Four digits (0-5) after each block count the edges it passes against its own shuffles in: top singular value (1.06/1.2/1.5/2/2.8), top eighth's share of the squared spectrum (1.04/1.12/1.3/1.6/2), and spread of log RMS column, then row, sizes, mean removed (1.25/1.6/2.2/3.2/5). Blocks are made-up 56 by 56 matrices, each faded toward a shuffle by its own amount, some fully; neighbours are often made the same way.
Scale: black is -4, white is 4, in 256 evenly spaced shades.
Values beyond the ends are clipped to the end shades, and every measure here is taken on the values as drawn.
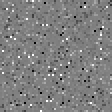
0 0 0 0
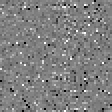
3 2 1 1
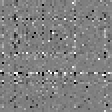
4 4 2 2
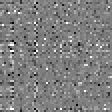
4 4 2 2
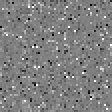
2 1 0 0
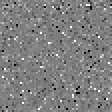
2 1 0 0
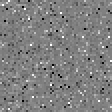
1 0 0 0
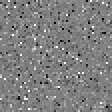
0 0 0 0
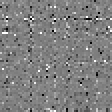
4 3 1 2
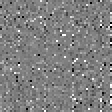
3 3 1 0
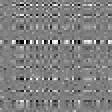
5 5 3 4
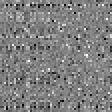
4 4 2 2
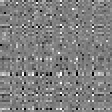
5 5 3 3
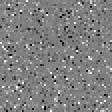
1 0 0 0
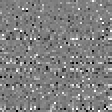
4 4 1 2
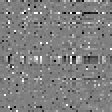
4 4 2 2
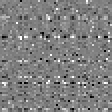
4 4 2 2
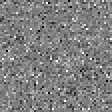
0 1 0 1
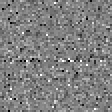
2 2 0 1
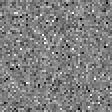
0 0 0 0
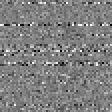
2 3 0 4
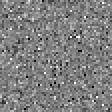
0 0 0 1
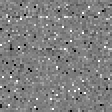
1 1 0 0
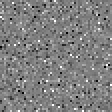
2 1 0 0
